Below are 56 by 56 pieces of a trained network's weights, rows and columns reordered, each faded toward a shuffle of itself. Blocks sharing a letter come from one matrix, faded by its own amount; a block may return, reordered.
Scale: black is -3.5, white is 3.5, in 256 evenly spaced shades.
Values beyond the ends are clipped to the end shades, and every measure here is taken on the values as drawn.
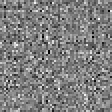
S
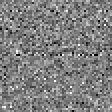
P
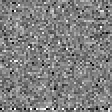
P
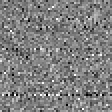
P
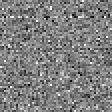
P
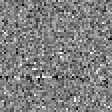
P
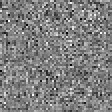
S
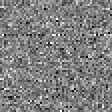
P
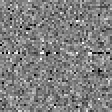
P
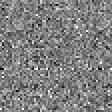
P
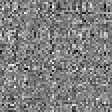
S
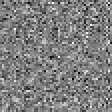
S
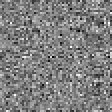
S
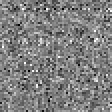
P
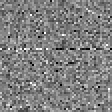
P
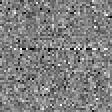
P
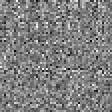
S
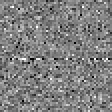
P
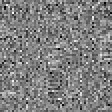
S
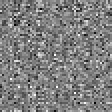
S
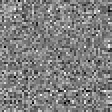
S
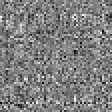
S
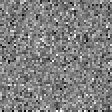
P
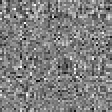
S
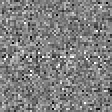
P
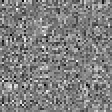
S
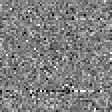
P
